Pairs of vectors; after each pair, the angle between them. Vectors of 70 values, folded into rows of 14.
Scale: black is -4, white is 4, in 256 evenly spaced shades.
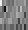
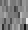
orthogonal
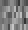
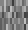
partly opposed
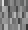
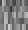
partly aligned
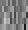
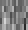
nearly parallel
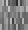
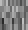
partly aligned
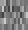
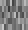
partly aligned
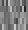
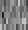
orthogonal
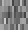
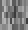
partly aligned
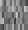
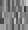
nearly opposite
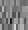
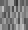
partly aligned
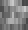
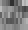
nearly opposite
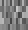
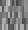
orthogonal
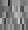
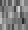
orthogonal
